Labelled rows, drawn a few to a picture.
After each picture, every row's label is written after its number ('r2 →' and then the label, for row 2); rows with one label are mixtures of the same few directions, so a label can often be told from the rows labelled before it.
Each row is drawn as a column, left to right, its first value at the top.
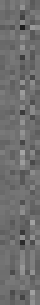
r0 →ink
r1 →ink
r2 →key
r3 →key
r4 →ink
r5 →key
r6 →key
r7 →ink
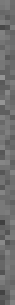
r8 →key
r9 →ink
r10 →key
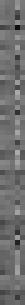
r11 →key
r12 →key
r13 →key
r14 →ink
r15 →key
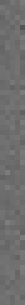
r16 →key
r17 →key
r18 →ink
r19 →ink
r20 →ink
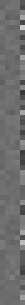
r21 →ink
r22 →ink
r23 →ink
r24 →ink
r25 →ink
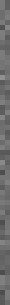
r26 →key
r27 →ink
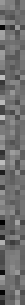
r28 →key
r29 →ink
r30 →ink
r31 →key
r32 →key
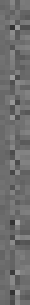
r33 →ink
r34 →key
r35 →key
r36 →key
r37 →ink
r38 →ink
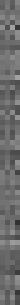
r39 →ink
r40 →key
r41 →ink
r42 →key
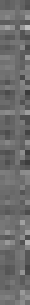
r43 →ink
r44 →ink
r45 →ink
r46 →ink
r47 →key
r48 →ink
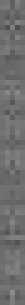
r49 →ink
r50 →ink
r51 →key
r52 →ink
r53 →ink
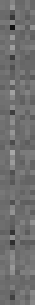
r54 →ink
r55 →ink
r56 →ink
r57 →ink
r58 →key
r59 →ink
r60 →key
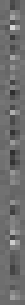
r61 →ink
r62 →ink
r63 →ink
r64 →ink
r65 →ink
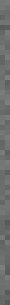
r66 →ink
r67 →key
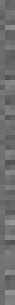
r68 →ink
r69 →key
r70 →key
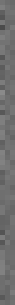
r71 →ink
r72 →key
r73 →key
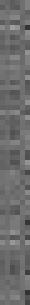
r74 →ink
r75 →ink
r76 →ink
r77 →ink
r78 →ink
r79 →key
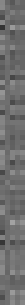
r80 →ink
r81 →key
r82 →key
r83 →key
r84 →key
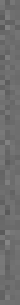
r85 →ink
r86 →ink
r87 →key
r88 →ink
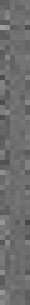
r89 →key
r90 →ink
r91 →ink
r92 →key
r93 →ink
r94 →key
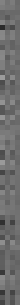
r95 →key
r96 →ink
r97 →key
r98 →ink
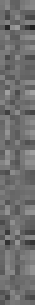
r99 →key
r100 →ink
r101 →key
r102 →ink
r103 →ink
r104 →ink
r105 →ink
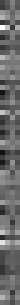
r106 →ink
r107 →ink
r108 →key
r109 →ink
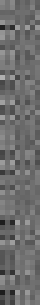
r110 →key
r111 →key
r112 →key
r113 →key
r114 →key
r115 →key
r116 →ink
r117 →ink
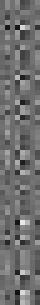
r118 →key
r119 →ink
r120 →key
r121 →key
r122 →key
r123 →key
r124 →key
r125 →key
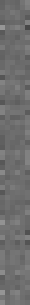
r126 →key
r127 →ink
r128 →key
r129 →key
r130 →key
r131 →ink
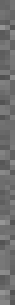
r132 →key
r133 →key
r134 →key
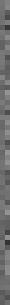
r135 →key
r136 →ink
